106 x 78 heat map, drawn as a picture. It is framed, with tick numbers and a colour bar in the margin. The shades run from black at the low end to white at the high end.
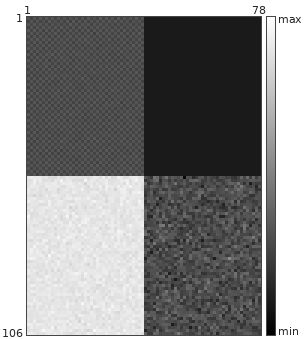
The table splits into 2 rows of 2 panels. Panel 1,1: low, checkered, faint in contrast. Panel 1,2: very low, flat. Panel 2,1: very high, fine-grained, faint in contrast. Panel 2,2: low, fine-grained.
